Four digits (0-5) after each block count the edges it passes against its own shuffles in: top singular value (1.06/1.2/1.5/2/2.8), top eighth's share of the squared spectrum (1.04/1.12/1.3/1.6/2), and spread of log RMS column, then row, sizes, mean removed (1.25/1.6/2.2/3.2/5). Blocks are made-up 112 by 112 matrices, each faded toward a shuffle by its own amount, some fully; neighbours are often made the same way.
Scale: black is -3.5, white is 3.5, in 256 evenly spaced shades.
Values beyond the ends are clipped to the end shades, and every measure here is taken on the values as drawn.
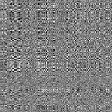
5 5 4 4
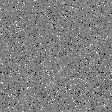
0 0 0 0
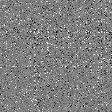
2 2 2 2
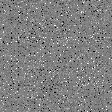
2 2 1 1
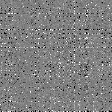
2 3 3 3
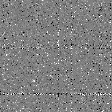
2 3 2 2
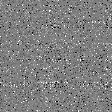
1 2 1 2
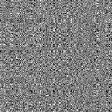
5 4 3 3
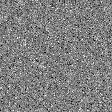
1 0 0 0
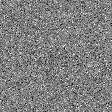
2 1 0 0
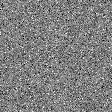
0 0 0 0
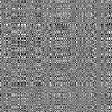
5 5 4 4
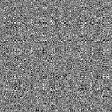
4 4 3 3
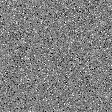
2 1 0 0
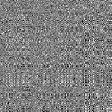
5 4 3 3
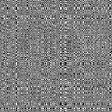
5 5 4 4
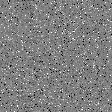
2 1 0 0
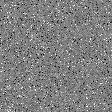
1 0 0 0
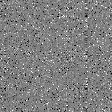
4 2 1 1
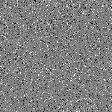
3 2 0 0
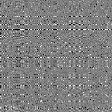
5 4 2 3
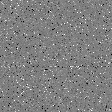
2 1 0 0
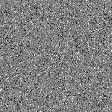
3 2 0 0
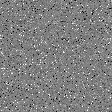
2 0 0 0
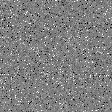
3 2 0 1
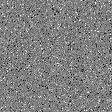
1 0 0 0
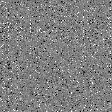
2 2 2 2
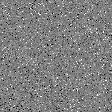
2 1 0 0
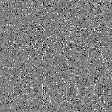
4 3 2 1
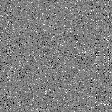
4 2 2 0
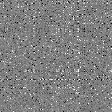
4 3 1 2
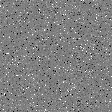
1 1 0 0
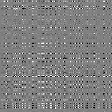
5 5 4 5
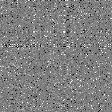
4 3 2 2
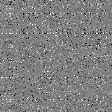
4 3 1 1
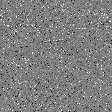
2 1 0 0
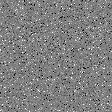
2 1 0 0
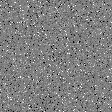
0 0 0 0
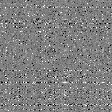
4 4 2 3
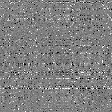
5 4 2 3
